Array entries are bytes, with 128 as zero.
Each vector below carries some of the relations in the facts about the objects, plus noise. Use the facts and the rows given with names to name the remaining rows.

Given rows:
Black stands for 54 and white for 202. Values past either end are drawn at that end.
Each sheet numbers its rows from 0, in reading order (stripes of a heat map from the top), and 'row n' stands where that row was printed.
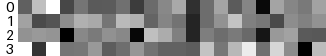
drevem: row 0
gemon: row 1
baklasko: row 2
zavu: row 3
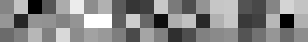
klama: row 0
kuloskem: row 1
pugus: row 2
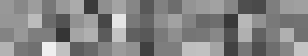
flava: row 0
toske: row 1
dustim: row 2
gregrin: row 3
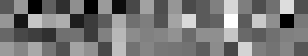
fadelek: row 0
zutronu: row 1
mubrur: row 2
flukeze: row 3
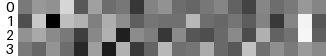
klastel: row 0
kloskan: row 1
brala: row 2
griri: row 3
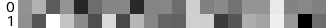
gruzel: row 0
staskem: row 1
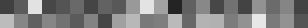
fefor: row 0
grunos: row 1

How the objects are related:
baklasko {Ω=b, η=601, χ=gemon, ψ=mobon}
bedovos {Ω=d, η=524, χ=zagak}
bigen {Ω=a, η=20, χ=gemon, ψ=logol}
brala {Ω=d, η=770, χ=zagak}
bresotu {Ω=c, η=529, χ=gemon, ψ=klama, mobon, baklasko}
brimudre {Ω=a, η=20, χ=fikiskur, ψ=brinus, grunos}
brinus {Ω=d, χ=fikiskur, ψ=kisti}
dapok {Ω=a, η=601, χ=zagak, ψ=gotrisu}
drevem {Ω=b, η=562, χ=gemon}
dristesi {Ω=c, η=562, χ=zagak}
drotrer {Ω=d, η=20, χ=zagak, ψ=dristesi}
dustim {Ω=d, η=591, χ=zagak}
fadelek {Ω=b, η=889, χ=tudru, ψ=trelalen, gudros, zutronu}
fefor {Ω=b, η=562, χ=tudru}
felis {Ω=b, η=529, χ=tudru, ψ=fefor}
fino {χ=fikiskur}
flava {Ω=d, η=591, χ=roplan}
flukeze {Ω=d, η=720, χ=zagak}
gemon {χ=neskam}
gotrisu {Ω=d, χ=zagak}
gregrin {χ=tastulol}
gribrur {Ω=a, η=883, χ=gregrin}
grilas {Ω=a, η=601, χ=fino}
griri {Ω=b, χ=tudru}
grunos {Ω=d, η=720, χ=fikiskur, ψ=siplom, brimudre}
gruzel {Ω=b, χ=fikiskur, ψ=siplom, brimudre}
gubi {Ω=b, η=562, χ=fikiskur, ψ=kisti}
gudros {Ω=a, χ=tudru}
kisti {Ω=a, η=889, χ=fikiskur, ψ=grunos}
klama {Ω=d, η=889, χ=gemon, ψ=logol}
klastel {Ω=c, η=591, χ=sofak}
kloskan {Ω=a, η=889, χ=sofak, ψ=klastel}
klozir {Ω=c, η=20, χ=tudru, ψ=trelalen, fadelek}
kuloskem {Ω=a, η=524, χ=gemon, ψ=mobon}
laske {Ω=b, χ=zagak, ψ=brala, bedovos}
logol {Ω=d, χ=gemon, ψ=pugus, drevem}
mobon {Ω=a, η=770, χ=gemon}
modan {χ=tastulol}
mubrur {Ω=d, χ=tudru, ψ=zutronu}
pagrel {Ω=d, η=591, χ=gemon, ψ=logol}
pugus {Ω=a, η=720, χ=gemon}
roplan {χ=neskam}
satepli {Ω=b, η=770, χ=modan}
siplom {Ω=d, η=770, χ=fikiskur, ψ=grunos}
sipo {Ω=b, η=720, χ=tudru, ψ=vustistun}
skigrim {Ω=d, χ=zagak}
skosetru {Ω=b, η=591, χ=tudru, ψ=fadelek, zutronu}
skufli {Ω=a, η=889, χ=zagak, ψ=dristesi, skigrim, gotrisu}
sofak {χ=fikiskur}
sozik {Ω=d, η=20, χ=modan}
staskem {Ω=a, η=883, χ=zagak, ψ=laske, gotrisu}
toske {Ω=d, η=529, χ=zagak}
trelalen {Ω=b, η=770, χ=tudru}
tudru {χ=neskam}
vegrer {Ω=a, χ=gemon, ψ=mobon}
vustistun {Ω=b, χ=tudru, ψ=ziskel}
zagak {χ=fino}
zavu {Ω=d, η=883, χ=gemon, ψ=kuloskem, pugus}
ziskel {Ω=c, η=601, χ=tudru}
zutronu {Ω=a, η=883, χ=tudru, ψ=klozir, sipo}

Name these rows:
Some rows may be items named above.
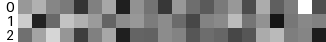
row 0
brala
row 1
roplan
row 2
dristesi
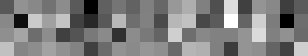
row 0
klozir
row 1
zutronu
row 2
gruzel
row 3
sozik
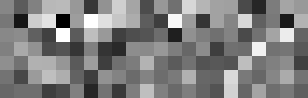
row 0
tudru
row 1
bedovos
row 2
mobon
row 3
gubi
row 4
grilas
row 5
gudros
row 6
sipo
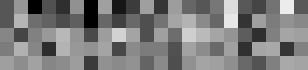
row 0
fadelek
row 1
skosetru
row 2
tudru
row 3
bresotu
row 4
flava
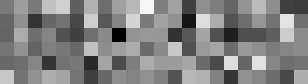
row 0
brimudre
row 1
siplom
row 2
satepli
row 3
brinus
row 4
felis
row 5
sozik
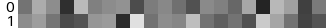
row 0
bresotu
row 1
drotrer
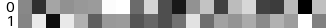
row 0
kuloskem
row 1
kisti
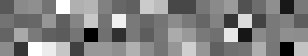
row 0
bigen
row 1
zagak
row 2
skosetru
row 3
gribrur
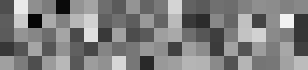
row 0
laske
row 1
skufli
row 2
dapok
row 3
ziskel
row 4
sofak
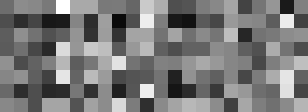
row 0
bigen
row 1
trelalen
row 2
vustistun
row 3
vegrer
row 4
neskam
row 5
mobon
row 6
trelalen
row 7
sofak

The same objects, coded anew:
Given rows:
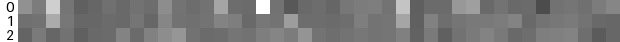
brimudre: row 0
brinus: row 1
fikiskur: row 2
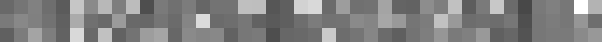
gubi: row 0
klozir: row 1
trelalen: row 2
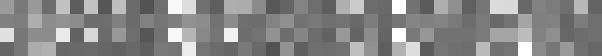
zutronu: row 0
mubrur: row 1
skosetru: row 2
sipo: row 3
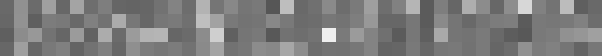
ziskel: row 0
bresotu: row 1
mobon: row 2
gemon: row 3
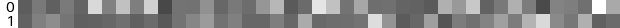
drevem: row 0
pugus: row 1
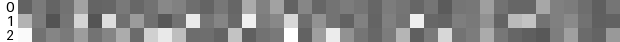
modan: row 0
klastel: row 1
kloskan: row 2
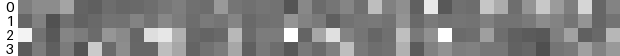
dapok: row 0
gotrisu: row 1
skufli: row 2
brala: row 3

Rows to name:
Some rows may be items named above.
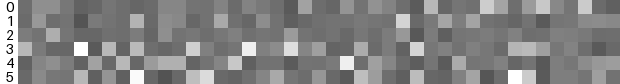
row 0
grilas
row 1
drotrer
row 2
brinus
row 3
flava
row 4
mobon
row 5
zavu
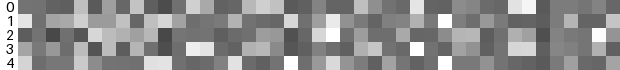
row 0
gribrur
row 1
fadelek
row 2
dristesi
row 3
zutronu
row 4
klama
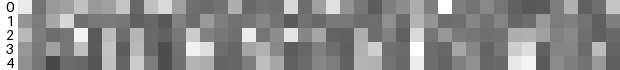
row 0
fadelek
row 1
vustistun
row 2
flava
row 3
zutronu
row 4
staskem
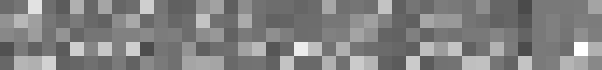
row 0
siplom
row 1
bigen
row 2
vegrer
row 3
drevem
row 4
baklasko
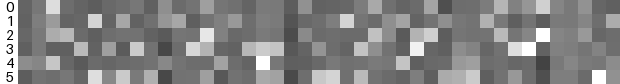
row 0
grunos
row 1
satepli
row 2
sipo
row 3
gribrur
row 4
brimudre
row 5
fefor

